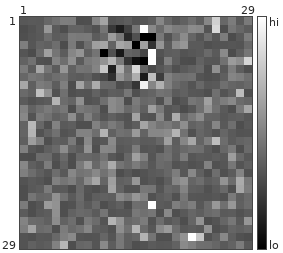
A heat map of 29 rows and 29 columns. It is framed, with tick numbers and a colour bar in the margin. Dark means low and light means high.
Neither half mirrors the other. Most values sit low, with a long tail of high ones. An odd patch, rougher than its surroundings, sits in the top middle. No regular stripes run through it. Fine speckle covers the field.
